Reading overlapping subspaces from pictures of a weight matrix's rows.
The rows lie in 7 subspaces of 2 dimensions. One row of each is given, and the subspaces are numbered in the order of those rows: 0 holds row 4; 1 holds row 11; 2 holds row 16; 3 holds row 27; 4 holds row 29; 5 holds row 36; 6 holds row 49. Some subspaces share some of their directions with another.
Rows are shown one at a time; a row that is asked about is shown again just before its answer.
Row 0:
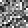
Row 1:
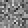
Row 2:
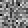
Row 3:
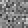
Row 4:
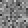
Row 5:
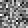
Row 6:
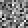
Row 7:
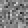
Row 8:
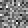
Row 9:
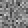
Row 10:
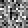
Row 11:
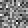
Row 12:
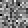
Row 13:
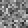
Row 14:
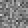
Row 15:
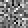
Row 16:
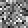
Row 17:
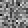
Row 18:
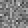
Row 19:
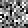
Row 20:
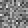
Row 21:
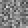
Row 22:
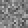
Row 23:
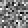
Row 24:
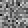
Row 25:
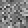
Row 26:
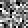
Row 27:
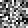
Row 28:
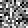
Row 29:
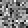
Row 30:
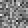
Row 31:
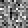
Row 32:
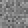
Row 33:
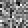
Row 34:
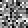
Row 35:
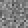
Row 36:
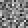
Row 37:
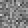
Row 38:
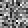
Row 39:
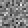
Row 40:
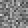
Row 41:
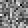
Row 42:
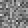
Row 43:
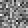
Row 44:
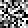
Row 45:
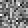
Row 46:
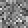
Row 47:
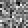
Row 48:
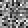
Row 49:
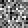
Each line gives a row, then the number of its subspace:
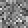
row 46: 2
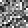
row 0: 0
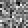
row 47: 3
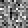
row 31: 6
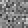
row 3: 6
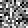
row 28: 5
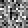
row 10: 6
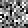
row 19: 5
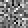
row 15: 4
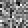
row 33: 3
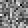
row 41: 1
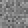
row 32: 6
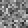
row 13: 4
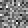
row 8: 1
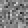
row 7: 1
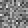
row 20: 1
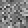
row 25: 2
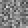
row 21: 2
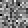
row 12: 0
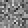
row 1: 4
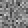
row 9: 5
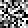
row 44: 4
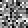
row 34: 0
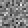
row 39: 0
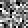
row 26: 3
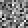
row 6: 5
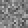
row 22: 4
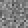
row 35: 5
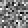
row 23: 1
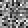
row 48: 5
